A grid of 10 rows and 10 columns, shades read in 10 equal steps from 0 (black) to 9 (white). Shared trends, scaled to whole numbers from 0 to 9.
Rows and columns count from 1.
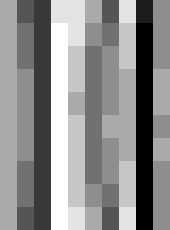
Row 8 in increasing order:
0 2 4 4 5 5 6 7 7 9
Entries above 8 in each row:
0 1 1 1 1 1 1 1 1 1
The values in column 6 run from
4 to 6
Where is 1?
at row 1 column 9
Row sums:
50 50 49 50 49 50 50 49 49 50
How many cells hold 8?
6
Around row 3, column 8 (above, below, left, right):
7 6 5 0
